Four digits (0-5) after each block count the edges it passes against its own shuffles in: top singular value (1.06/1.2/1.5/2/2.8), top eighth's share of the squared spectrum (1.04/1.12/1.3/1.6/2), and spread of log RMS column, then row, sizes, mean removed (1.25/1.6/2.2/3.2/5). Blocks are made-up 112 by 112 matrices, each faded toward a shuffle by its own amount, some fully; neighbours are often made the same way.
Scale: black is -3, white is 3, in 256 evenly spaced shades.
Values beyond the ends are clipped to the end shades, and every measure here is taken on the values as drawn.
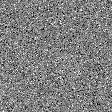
0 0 0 0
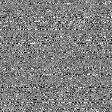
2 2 0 4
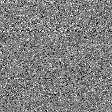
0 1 0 2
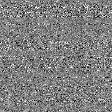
1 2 0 4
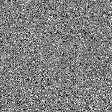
1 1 0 2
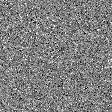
0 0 0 0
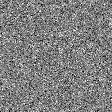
0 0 0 0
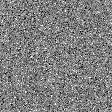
0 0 0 0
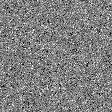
0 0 0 0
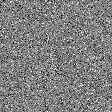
0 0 0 0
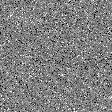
0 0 0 0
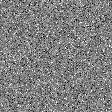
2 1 0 0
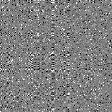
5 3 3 2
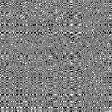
5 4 3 4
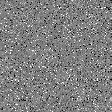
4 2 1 1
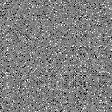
4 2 1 1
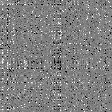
4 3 2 2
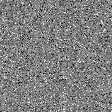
3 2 0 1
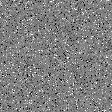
2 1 0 0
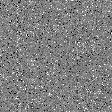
2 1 0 0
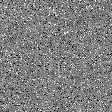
2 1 0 0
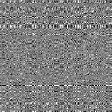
5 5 3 4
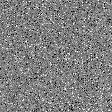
2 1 0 0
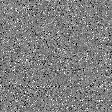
3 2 0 1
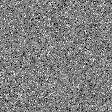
2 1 0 0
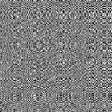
5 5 4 4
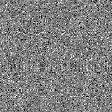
4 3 1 2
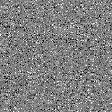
4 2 1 1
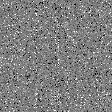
1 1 1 0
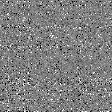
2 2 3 3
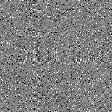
4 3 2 2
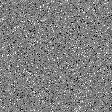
3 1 0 0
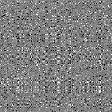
5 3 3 3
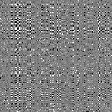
5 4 4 4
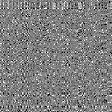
5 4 3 3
